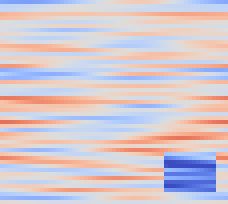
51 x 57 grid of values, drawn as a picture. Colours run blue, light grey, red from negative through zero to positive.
Streaks run across, left to right. Neither half mirrors the other. An odd patch, lower than its surroundings, sits in the bottom right. No overall slope runs across the table. The bottom right is the ninth with the lowest average.
